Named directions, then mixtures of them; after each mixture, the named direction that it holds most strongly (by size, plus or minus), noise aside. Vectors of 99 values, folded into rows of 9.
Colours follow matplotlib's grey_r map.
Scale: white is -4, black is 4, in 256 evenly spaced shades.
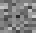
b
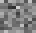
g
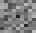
b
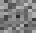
b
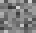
g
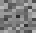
b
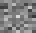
b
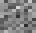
g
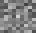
b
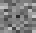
b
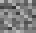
g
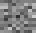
b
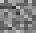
g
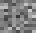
b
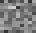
g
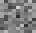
g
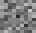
b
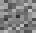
b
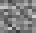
b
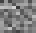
g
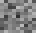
g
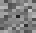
b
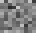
g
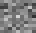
b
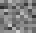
b
